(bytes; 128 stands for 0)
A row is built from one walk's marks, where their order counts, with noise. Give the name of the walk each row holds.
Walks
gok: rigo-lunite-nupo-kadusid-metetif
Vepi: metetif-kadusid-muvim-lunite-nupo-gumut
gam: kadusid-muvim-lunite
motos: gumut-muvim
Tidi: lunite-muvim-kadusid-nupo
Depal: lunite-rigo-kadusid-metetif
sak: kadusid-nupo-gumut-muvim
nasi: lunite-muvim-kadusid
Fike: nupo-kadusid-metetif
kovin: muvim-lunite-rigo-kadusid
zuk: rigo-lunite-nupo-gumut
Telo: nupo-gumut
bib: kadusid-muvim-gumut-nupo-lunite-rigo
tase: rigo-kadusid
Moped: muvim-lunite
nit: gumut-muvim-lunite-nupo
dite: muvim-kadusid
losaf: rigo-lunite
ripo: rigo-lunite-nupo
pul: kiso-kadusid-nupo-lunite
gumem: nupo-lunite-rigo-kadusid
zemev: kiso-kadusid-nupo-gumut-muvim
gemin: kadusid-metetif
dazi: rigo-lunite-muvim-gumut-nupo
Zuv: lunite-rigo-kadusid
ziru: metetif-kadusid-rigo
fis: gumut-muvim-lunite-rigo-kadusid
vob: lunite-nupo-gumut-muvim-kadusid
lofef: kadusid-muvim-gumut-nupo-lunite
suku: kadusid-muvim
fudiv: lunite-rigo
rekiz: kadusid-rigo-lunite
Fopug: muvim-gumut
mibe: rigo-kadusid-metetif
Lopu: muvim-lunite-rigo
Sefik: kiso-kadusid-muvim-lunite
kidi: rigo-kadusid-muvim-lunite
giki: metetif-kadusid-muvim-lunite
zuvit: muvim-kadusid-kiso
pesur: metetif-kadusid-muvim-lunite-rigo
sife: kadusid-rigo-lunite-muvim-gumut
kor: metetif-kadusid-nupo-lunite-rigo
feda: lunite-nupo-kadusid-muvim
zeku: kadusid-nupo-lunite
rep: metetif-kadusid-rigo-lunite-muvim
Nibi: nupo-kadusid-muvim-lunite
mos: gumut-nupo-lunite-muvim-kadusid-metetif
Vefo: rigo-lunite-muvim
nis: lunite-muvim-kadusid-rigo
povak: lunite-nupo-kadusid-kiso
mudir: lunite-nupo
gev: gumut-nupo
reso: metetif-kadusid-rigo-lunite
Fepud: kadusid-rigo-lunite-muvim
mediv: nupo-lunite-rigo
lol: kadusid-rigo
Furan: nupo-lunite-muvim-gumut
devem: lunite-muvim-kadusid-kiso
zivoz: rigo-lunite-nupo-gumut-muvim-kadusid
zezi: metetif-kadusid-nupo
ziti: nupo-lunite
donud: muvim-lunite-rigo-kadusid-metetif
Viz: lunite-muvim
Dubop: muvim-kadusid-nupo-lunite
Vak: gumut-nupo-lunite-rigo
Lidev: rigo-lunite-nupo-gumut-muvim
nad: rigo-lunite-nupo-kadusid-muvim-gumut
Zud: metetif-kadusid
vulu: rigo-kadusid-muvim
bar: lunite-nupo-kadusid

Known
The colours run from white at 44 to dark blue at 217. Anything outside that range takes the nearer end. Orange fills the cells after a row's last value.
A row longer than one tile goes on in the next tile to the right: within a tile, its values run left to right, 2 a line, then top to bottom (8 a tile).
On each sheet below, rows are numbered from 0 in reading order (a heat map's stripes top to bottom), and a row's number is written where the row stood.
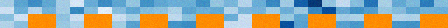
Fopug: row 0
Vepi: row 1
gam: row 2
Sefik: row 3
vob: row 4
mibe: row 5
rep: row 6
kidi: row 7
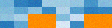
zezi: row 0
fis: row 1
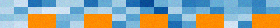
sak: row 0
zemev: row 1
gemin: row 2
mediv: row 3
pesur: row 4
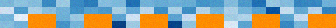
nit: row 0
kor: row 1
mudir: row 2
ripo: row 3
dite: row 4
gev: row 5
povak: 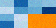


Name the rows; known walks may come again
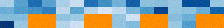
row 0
gok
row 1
sak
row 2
devem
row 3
lol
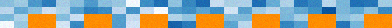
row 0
bib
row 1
fis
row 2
Lidev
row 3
reso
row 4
zemev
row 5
Zuv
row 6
zezi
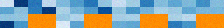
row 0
Depal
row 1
dite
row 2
Fepud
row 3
Nibi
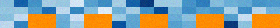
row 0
nis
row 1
nad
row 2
mibe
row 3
kor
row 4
ripo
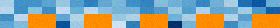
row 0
Vak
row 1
Telo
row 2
pesur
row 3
ziti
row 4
gemin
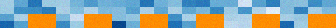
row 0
gumem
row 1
Viz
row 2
losaf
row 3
mediv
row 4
lofef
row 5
zeku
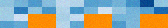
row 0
Dubop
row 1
sife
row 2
tase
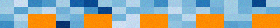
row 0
Vefo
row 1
Fike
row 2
vob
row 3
motos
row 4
vulu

